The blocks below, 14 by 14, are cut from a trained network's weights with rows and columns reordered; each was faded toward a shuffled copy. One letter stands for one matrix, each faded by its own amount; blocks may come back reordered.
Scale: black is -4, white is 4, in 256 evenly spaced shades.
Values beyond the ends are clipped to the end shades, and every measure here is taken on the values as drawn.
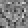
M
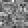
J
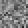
J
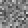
J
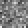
J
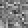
M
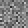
M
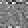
M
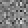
M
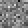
J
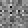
M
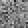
J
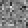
M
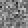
J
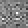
M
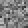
J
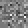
M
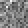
J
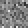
J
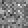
J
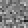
M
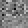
M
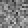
J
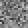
J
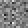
M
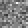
J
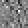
M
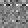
M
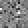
M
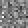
J
